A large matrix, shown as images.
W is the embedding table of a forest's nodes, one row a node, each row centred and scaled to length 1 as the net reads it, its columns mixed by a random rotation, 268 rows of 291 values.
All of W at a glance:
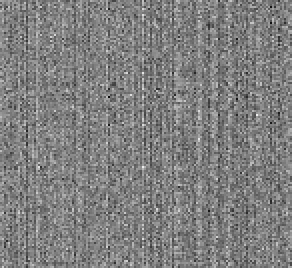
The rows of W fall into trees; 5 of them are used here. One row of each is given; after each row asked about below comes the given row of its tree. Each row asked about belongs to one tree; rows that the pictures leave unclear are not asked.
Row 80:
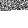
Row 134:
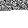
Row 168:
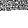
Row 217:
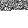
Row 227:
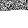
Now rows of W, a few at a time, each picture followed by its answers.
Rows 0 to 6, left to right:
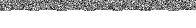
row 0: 217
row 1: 217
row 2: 134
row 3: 80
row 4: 227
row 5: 134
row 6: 80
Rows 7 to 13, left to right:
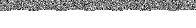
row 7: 80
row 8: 134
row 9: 134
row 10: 217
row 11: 168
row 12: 168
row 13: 227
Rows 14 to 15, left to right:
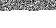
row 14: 217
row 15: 134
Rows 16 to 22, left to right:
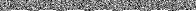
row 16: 227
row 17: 217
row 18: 134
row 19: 134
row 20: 134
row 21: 80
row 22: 80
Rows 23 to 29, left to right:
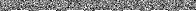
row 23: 80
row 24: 80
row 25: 168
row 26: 168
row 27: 168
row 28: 217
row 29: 227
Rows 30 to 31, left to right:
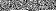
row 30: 227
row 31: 134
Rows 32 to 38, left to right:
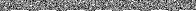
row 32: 227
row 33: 134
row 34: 80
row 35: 80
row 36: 227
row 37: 227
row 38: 217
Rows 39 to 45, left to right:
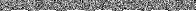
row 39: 217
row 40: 227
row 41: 227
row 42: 80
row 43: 217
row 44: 217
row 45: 227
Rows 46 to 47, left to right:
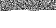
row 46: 134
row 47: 227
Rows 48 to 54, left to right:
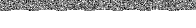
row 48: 227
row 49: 134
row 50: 80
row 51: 227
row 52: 217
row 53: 168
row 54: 80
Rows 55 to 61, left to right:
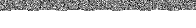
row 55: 168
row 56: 168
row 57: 217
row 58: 134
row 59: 134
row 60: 168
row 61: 217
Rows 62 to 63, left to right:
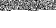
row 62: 217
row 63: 227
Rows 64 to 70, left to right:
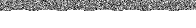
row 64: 217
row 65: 134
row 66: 80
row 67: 134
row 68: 217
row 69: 80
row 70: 80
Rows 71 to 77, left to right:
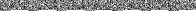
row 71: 227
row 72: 134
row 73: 134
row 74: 227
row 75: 134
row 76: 168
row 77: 80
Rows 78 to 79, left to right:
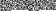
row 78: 134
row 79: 217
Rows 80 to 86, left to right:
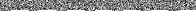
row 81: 134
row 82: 217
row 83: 217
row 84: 217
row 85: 217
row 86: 134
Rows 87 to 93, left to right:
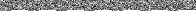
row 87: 217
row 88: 134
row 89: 134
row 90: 227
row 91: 168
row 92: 80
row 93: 227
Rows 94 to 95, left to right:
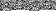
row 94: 217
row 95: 217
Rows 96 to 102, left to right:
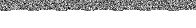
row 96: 134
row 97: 134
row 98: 217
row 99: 217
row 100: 217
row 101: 168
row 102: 80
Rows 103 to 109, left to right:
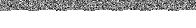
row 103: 227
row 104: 134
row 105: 168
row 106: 168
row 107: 168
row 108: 134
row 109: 168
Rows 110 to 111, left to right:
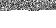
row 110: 80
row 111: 80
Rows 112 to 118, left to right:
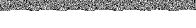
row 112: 227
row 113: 217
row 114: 217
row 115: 217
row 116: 217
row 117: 168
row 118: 227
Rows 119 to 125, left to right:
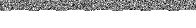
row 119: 217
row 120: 217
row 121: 134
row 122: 80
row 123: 80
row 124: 134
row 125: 134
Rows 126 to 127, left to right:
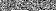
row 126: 227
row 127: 217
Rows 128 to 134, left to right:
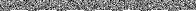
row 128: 227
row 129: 80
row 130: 134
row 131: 227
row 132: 168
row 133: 80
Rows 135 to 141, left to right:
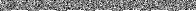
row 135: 227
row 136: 227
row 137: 217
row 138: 168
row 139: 80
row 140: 168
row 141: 80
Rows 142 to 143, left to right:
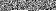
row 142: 134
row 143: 80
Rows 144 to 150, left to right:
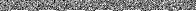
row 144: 80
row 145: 227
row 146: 227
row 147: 217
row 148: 80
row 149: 80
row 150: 217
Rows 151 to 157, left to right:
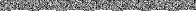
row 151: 168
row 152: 80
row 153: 227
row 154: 168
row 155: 227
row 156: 227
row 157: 227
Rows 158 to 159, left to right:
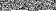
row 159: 227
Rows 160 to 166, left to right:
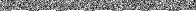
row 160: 227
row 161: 80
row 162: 80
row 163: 168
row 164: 217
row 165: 227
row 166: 134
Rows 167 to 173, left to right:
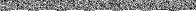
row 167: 134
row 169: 134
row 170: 134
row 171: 80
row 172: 227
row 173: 134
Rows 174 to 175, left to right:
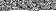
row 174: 134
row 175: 217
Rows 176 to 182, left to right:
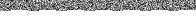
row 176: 227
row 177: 80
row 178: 217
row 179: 217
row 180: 80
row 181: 217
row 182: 134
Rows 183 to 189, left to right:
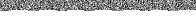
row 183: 80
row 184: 168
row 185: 217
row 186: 227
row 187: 227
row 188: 168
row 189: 227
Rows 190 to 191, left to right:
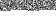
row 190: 227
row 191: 168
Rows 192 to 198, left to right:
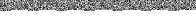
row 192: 80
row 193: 168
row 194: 80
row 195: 134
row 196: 134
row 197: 80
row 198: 80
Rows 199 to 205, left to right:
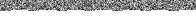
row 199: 134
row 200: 80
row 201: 217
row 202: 80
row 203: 80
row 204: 217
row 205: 134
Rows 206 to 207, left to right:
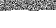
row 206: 134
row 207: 217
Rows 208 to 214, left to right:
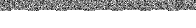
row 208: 168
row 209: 168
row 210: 168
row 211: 168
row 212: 134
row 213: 134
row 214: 227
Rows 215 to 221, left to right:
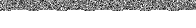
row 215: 168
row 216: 134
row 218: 134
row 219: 80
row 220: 168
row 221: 80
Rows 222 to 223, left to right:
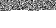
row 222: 80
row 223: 168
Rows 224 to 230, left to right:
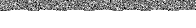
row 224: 134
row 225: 217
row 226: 168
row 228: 217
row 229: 134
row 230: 168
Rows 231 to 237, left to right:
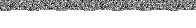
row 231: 227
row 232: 134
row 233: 227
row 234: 80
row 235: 227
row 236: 217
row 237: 227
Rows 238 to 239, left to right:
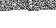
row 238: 134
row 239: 134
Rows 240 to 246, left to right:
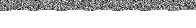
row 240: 80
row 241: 227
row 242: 134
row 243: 80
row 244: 80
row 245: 80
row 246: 134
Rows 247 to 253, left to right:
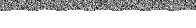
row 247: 134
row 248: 168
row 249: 134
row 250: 217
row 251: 227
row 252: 168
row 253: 134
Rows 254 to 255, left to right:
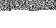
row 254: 168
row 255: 134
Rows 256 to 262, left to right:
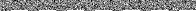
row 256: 134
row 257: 227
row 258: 80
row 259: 227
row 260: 134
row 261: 134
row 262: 217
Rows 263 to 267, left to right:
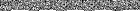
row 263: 217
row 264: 217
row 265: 227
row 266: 227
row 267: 134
